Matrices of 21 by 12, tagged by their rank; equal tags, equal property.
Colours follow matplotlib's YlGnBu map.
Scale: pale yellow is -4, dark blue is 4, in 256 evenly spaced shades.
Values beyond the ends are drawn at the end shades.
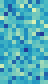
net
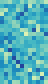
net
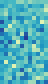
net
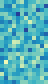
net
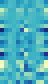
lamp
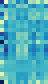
lamp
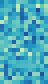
net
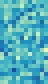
net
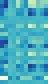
lamp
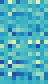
lamp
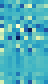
lamp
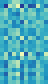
lamp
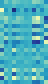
lamp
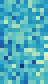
net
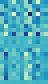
lamp
